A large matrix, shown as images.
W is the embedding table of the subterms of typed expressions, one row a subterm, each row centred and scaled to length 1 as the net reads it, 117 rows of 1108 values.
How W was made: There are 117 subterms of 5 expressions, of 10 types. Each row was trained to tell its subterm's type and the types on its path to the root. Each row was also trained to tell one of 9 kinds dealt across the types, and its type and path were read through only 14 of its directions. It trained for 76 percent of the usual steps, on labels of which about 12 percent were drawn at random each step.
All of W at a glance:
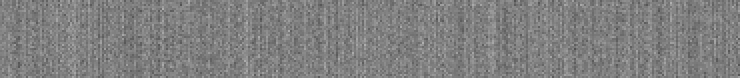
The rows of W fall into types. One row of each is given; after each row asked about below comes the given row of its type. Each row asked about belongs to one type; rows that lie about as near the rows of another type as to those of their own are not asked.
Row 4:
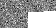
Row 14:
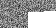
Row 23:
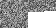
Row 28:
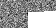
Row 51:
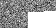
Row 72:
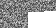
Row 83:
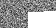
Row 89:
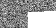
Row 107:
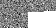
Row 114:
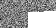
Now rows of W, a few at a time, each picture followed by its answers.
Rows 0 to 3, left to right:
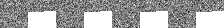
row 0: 72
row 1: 23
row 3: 107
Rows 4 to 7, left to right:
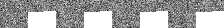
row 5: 72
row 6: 72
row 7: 107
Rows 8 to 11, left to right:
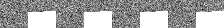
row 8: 114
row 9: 89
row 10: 114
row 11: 4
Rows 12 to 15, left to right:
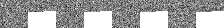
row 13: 28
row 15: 89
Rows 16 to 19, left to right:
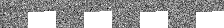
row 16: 51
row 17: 83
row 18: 89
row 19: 72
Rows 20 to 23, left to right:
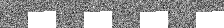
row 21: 107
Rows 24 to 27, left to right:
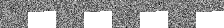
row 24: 14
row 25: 23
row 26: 51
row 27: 72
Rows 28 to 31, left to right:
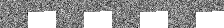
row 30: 28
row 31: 72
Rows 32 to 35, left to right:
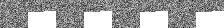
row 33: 14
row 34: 114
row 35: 89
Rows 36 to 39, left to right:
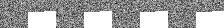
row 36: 14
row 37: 14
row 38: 114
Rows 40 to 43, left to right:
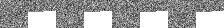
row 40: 83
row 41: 83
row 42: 72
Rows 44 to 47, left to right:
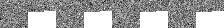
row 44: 14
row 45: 23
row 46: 72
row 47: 89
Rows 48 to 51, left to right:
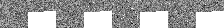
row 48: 14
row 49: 28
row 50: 4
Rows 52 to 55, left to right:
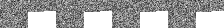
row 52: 83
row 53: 51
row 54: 23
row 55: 4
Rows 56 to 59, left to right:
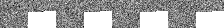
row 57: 23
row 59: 14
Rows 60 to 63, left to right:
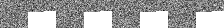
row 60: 107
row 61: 14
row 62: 83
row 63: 114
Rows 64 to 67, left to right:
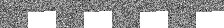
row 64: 107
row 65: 107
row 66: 23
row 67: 83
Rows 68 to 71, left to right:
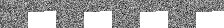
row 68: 23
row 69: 114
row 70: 4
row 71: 14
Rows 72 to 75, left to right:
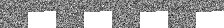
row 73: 14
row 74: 72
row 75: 51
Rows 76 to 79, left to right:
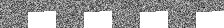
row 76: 72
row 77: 114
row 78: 114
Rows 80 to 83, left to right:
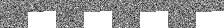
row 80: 114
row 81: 107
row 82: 83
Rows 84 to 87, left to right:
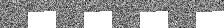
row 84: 23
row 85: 107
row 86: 107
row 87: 4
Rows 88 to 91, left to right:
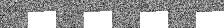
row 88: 51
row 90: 23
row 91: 83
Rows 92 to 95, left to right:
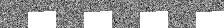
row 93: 28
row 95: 89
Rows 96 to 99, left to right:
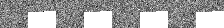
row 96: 28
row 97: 72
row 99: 89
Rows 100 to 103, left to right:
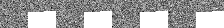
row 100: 107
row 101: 28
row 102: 114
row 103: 51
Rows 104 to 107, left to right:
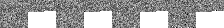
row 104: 14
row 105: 23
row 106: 23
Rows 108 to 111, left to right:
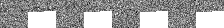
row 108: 89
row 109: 14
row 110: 51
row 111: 83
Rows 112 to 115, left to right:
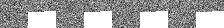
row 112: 4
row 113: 4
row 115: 83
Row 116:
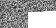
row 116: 23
